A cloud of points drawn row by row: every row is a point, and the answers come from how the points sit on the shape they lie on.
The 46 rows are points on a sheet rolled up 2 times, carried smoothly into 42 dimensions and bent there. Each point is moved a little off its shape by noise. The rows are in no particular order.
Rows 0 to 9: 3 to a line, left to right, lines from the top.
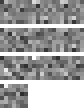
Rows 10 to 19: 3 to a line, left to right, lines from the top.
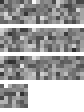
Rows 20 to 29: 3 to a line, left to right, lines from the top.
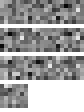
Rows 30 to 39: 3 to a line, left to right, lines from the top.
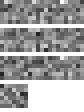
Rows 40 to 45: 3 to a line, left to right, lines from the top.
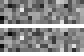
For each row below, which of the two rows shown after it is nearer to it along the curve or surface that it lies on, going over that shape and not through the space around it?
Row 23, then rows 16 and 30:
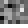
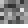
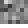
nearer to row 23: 16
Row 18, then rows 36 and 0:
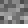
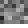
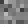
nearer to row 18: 0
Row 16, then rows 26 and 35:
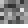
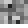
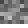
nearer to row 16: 26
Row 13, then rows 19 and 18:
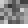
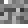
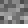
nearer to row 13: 19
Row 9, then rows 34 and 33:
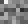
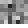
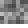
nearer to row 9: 34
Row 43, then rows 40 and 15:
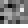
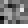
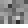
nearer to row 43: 40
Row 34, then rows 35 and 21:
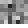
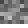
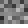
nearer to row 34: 21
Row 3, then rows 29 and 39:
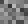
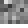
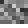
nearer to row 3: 29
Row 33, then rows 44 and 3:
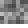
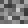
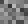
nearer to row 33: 44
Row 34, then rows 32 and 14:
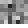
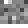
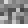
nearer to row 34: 32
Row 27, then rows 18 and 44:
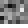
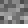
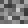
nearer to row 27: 44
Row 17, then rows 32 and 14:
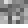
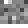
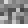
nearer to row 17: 32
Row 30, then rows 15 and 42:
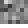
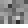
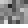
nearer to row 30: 15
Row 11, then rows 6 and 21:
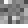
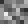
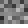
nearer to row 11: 6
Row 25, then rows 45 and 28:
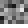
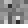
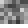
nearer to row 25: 28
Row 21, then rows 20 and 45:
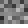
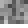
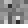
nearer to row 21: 20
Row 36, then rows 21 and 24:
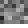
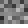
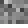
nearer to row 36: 21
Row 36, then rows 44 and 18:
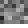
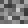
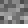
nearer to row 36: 44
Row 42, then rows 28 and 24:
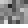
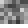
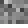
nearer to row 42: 28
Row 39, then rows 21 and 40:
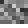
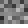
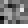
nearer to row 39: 21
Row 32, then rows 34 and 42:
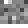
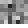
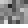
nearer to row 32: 34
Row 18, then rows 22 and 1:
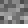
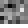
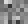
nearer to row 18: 1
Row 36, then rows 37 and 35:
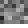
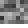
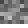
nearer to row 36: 37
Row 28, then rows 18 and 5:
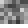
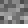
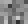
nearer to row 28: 5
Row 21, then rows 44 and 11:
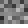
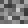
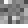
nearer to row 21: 44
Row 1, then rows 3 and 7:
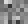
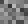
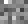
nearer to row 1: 3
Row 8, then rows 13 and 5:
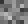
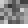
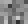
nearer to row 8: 5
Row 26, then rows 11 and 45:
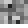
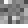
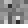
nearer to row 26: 11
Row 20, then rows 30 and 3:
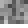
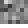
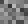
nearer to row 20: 30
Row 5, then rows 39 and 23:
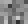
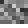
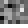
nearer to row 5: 39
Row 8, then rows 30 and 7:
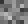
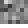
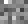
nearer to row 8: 30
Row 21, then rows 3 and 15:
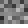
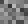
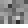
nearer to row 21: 15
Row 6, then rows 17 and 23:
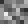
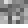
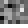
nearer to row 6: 17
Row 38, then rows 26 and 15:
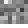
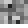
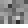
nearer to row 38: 26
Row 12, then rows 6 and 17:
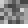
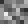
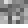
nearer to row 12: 17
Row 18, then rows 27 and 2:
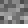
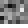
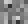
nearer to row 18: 2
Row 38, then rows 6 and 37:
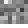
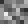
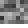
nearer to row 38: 6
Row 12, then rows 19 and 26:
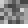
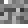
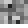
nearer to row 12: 26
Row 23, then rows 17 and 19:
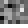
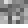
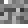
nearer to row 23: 17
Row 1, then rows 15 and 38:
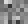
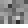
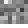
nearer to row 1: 15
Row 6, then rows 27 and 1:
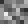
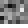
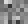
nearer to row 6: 1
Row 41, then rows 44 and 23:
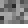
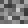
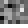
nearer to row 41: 44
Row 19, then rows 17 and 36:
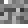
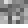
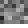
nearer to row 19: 17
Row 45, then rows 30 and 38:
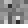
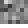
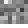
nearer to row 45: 30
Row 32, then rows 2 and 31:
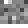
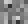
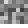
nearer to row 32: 31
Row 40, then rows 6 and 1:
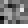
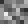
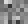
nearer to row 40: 6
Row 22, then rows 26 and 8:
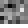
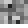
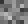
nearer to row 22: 26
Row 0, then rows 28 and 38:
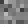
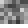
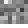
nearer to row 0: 38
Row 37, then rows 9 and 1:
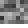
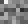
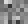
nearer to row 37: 1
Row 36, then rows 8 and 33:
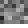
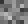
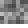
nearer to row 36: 33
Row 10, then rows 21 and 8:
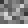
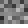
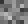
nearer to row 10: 21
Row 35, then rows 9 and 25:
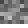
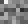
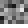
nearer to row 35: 9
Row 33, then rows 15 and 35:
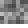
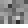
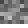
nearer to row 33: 15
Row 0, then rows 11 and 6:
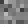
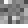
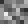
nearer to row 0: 6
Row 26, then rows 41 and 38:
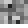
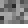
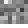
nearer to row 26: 38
